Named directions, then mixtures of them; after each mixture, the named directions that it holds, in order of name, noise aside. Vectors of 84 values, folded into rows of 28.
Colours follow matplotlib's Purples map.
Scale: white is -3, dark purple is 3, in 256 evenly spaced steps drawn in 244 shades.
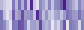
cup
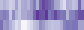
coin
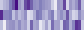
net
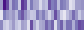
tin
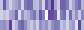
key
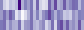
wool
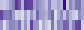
net, wool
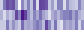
wool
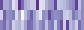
cup, net, wool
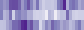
coin, net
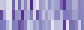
cup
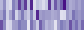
cup, tin, wool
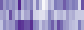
coin, wool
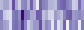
cup, wool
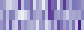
key, wool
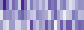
tin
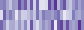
tin, wool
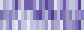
coin, key, net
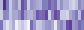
coin, tin
